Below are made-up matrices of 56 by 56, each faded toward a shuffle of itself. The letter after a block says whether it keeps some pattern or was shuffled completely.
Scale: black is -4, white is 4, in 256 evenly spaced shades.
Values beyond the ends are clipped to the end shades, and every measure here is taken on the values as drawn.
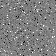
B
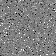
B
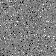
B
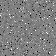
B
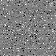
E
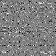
E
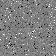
B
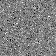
B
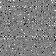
E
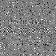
E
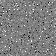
B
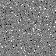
B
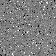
B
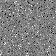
B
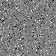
B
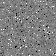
B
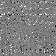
E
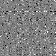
E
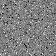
B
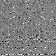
E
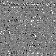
E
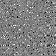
E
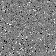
B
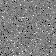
B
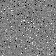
B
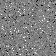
B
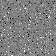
B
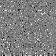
E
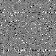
E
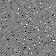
B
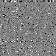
E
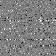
E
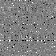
E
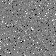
B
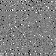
E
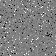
B
